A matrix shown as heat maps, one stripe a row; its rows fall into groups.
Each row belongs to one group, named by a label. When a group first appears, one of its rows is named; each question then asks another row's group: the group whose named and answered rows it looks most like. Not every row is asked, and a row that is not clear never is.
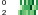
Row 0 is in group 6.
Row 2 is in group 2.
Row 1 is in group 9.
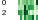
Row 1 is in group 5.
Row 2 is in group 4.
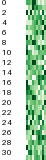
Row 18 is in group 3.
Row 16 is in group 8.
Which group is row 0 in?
4
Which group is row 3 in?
6
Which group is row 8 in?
4
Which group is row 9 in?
8
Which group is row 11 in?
2
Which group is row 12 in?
4
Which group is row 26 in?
5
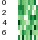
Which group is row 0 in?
2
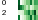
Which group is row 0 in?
8
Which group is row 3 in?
8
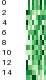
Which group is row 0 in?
6
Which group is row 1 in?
6
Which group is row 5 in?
8
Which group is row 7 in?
6
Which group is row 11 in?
6
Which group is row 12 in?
8
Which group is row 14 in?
3
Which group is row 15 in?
4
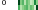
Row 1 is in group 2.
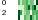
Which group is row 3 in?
8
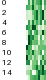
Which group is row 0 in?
6
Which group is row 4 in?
6
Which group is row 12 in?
6
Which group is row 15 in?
9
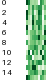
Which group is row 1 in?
6
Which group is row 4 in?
5
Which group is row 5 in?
8
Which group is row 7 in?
9
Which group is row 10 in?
6
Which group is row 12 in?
6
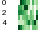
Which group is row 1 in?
4
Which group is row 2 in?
3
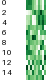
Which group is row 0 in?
3
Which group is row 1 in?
3
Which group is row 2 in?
9
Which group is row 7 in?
4
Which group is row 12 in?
6
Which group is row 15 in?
2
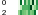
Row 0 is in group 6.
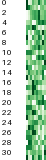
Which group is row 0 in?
8
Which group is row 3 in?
9
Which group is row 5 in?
4
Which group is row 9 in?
9
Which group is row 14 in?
2
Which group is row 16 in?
5
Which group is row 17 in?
4
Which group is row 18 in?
5
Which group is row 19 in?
2
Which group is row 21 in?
3
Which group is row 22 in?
4
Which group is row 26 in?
4
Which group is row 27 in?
3
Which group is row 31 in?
8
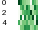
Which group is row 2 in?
9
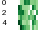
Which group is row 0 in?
5
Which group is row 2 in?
3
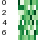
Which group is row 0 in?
8
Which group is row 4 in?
6
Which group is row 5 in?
3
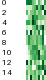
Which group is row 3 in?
5
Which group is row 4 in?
4
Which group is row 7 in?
2
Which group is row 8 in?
2
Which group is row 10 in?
9
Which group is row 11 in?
9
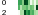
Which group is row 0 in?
4
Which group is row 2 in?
5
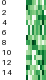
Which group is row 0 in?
3
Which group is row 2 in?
2
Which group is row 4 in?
8
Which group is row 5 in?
6
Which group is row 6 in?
6
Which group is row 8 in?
4
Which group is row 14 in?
8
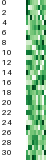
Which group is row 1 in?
8
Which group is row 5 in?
9
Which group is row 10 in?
3
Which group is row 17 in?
4
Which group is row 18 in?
2
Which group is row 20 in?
3
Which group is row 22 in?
3
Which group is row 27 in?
5
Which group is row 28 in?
5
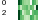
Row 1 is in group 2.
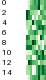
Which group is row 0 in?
9
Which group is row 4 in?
5
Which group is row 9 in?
3
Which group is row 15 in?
9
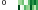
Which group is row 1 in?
8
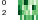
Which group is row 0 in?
4
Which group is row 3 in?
6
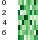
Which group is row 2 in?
8
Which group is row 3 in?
4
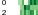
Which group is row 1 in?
5
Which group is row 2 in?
6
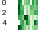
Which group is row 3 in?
4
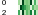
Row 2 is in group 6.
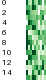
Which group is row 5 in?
4
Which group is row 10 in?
4
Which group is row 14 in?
8
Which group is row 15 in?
4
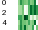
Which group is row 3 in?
4
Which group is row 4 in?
2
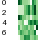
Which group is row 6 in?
2
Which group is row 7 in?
5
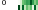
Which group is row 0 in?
9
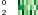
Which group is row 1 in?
3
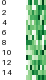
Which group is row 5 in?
2
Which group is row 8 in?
3
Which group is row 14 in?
5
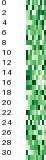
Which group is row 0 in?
6
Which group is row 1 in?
8
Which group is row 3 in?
9
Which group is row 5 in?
2
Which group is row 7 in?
8
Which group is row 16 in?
4
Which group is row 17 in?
3
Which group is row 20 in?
5
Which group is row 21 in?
9
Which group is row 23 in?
6
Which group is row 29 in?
9
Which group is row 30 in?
8
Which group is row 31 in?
2
